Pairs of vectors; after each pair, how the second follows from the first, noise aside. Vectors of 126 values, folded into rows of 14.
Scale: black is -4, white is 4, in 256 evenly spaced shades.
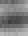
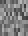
shuffled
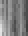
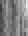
reversed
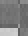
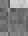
reversed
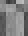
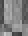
reversed
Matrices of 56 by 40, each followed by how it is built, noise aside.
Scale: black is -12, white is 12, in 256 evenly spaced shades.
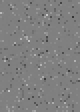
sparse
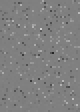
sparse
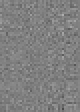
low rank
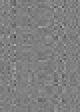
low rank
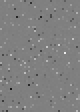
sparse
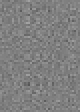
low rank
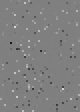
sparse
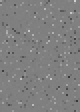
sparse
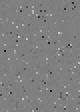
sparse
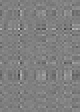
low rank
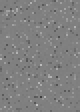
sparse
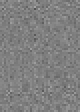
low rank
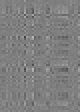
low rank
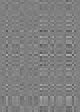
low rank
